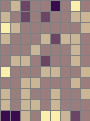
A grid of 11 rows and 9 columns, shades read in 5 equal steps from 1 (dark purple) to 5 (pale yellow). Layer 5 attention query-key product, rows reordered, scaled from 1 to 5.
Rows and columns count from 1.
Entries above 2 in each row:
7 7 9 8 9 8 9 9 9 9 6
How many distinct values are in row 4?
3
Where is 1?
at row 1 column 6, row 11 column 1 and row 11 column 2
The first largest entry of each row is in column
8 1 1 1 4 2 1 3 1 1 5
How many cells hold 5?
5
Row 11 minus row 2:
-3 -2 2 0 3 2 1 -2 -1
